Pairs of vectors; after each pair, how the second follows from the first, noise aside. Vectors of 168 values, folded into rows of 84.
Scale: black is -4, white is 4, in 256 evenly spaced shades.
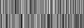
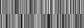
copied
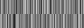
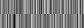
copied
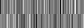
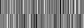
copied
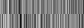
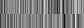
reversed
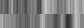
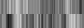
wrapped around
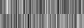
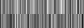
wrapped around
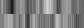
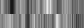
copied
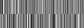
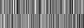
wrapped around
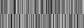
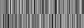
wrapped around
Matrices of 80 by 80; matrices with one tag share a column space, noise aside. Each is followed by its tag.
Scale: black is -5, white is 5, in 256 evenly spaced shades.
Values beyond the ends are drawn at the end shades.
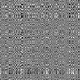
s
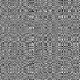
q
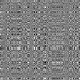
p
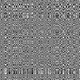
s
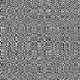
q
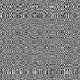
s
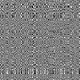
s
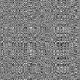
q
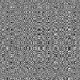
p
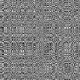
q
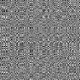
q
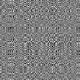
q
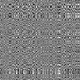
s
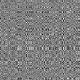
p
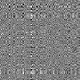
s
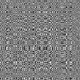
p
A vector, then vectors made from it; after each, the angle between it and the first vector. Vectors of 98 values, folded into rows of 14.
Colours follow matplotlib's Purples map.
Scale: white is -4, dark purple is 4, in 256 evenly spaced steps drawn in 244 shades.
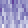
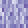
partly opposed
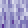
nearly opposite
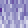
nearly parallel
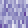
orthogonal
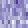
partly aligned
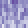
nearly parallel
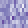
orthogonal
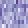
partly aligned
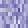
orthogonal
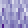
nearly opposite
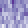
nearly parallel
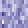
partly opposed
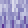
nearly opposite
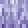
nearly opposite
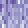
partly aligned
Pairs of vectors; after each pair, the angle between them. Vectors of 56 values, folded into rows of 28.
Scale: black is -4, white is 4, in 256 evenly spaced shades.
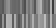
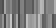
partly aligned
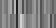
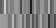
orthogonal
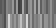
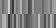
partly opposed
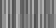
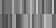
partly opposed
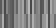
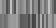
partly opposed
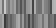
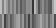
nearly parallel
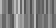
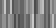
partly opposed
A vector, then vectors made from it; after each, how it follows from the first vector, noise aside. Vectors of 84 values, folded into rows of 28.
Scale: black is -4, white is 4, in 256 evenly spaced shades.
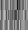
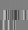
partly zeroed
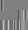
partly zeroed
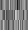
sign-scrambled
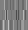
partly zeroed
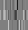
partly zeroed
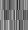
sign-scrambled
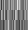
sign-scrambled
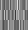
sign-scrambled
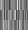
sign-scrambled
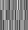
sign-scrambled
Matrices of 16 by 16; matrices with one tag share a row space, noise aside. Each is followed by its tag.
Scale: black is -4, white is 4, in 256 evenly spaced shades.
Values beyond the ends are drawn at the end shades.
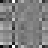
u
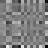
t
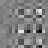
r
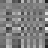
t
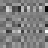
t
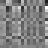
t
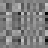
t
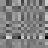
t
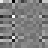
u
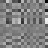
t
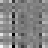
u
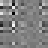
u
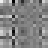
u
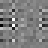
u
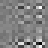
r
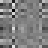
u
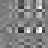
r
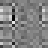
u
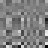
t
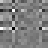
u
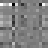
u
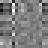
u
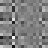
u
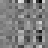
r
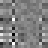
u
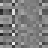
u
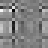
u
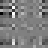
u
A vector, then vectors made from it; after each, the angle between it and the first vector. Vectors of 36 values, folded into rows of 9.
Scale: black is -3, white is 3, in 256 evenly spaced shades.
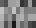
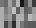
nearly parallel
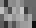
partly aligned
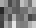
nearly opposite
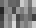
nearly opposite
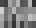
nearly parallel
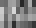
nearly parallel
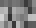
partly aligned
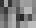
partly opposed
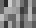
partly aligned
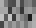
orthogonal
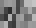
orthogonal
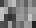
partly aligned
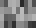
nearly parallel
